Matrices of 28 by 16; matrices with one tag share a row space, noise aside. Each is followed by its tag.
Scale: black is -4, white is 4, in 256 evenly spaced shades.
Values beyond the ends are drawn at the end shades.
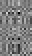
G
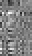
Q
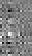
Q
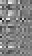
Q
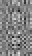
G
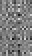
G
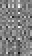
G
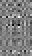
G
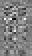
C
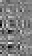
Q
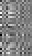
Q
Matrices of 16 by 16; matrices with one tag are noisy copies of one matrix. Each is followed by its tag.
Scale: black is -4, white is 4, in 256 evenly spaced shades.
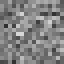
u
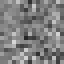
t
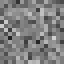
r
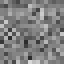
r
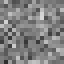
r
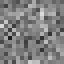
r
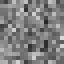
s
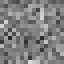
r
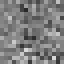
t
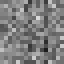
s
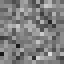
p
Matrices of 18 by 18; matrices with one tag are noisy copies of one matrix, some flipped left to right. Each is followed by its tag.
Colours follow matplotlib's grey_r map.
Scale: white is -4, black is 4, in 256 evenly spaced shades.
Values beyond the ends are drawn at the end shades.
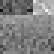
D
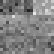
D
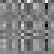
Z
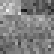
D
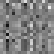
Z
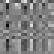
Z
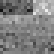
D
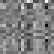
Z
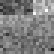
D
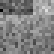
D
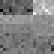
D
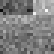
D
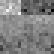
D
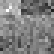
D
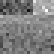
D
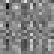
Z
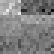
D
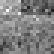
D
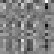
Z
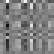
Z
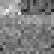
D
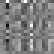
Z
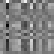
Z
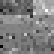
D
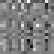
Z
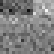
D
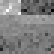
D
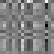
Z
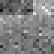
D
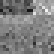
D
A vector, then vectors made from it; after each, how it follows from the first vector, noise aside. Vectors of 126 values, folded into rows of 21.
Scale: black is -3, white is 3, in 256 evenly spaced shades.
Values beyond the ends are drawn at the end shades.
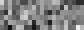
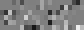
partly zeroed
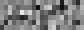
wrapped around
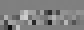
partly zeroed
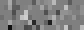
partly zeroed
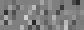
partly zeroed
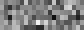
wrapped around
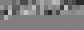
partly zeroed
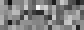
wrapped around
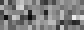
wrapped around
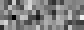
wrapped around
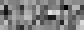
wrapped around
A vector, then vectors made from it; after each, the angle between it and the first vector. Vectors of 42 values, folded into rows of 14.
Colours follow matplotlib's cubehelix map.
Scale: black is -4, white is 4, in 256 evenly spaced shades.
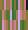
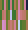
nearly parallel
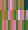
partly aligned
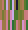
orthogonal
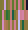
nearly parallel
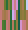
nearly opposite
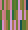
nearly parallel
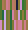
orthogonal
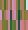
nearly opposite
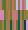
partly opposed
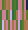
nearly parallel
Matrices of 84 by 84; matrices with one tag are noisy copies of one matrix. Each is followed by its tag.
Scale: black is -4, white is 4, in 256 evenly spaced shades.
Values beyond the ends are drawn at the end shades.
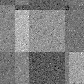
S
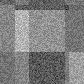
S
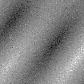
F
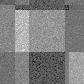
S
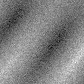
F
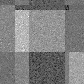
S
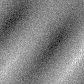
F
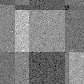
S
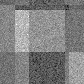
S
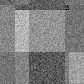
S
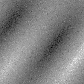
F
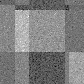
S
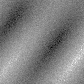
F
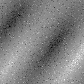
F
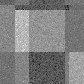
S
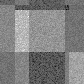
S
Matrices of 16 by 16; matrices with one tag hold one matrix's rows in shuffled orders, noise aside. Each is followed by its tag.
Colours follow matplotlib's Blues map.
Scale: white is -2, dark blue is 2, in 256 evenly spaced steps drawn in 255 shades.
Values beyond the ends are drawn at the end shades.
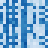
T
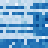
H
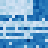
H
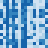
T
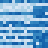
H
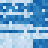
H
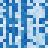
T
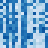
T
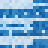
H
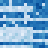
H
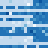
H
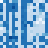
T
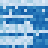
H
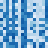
T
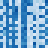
T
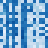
T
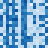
T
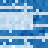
H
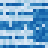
H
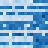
H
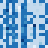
T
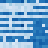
H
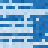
H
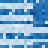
H
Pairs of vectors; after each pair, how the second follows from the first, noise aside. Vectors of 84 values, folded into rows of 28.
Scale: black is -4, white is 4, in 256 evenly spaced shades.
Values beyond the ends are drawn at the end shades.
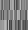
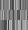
negated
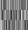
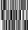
scaled up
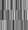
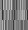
sign-scrambled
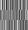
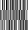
scaled up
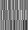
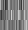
shuffled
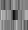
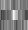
negated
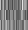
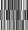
scaled up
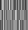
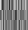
negated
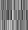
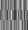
shuffled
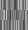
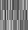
shuffled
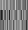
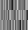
shuffled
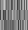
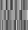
shuffled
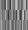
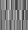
negated
